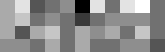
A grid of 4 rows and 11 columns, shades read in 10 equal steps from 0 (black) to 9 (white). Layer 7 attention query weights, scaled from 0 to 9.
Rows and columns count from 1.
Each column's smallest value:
5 3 3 4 4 0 4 4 4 5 3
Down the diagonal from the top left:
6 7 6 6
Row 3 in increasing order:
3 4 4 4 5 6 6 6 6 7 7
